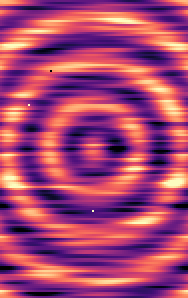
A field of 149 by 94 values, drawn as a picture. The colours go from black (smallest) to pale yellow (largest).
On average the colour sits 50% of the way up the scale. Concentric rings centre on the centre. Three lone cells stand out: two far higher and one far lower than their neighbours.
